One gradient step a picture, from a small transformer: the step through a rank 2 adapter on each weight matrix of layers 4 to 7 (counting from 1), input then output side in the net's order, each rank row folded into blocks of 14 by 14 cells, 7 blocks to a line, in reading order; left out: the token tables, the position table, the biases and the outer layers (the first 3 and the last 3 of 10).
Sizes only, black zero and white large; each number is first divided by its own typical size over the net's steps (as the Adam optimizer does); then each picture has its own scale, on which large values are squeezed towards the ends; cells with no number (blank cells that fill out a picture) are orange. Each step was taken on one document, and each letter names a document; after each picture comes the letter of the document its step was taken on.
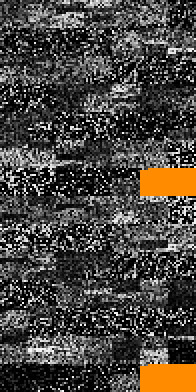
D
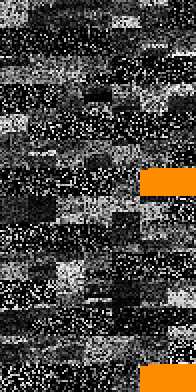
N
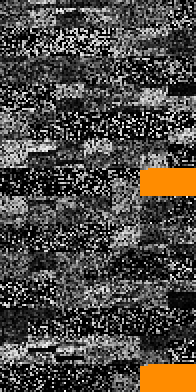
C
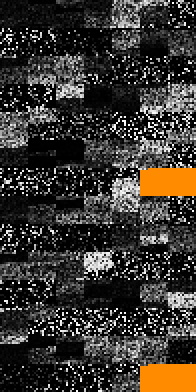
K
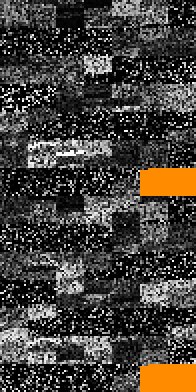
N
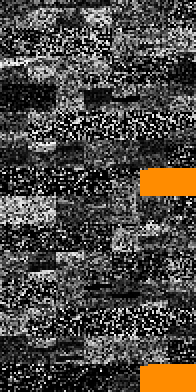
C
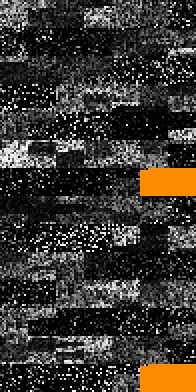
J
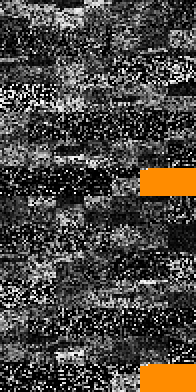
D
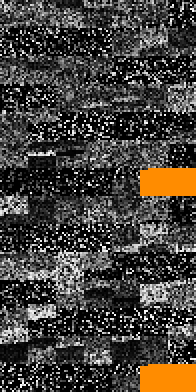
N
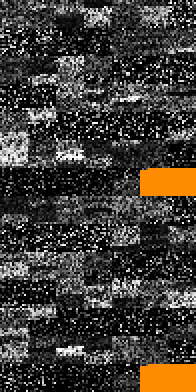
J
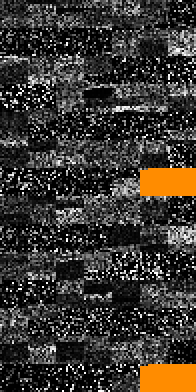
K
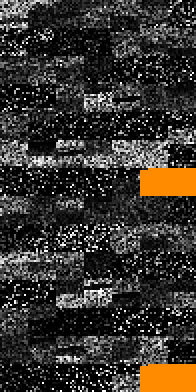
J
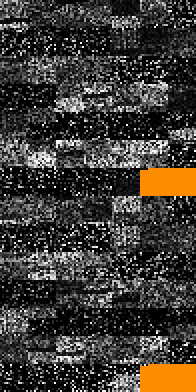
J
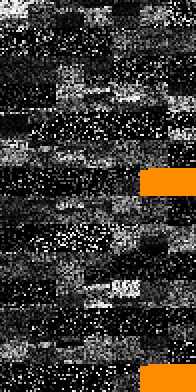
J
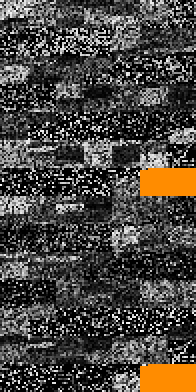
C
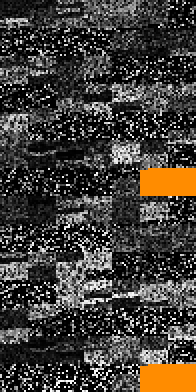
N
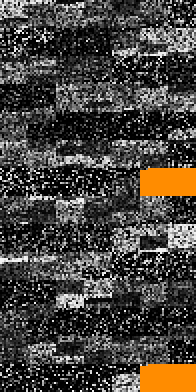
C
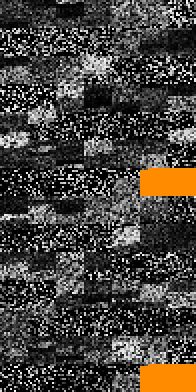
C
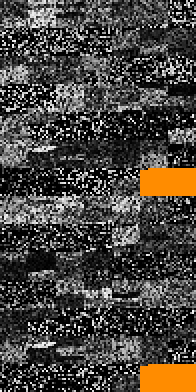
C
